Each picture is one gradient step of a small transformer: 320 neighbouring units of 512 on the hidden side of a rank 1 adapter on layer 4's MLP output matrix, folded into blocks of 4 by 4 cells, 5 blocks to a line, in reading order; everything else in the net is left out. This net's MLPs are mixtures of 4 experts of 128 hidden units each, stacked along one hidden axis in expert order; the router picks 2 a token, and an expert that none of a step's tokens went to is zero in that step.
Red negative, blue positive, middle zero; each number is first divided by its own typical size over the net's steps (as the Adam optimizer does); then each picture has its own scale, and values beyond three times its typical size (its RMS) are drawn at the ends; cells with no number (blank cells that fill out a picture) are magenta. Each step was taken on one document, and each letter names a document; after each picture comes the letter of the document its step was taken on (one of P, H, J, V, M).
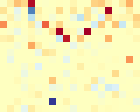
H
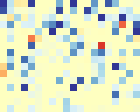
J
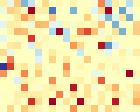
H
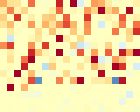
J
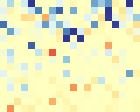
H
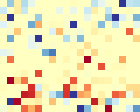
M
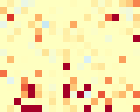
M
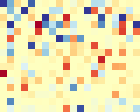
J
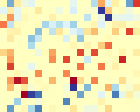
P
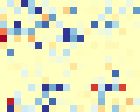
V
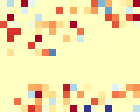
M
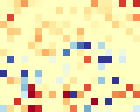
M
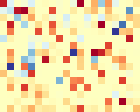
J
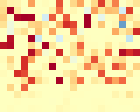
J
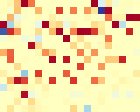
P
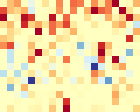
J
